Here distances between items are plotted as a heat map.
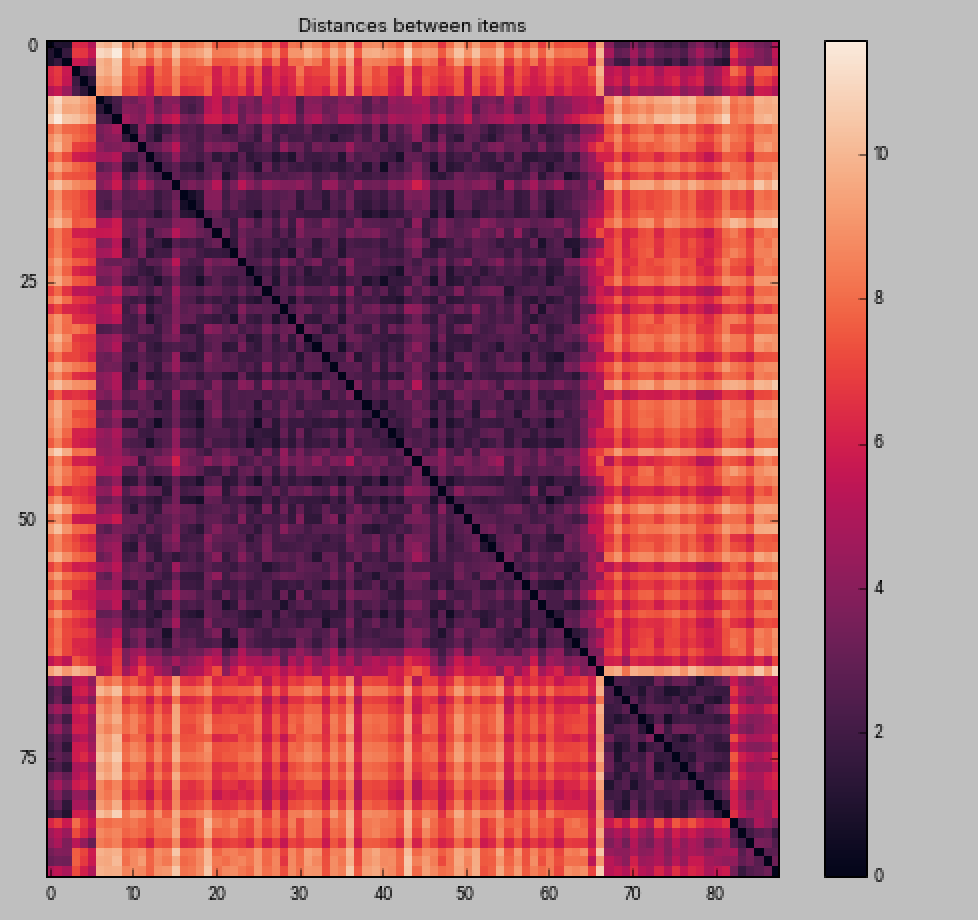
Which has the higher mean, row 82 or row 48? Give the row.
82
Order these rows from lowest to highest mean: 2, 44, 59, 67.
59, 44, 67, 2
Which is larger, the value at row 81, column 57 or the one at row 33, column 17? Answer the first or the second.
the first
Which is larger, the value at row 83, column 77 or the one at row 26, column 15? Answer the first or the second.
the first
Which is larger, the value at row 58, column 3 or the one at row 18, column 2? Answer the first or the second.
the second
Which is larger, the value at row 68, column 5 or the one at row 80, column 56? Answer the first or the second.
the second
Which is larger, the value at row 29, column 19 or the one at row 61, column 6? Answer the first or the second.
the second
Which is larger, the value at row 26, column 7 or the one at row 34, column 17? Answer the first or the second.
the first
